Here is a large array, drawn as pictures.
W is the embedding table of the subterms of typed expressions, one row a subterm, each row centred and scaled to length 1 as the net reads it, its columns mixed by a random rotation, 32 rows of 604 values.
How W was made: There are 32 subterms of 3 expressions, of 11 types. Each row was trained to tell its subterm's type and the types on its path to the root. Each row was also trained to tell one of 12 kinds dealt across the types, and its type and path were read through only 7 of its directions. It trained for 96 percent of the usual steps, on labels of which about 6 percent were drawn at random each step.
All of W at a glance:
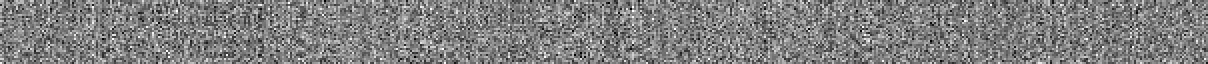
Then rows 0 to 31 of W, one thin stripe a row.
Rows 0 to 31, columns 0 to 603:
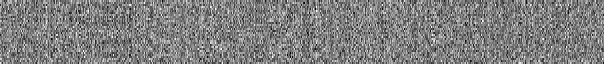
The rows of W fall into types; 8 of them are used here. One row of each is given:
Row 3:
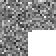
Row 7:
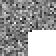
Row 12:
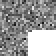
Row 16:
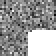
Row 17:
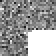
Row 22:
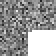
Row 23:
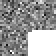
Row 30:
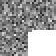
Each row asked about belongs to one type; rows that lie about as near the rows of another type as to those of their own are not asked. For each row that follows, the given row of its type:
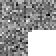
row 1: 7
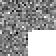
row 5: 23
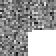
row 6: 23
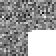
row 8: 3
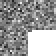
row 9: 23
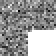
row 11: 17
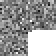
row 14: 16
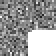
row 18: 16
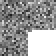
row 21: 12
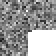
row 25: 7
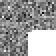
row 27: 3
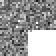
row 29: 30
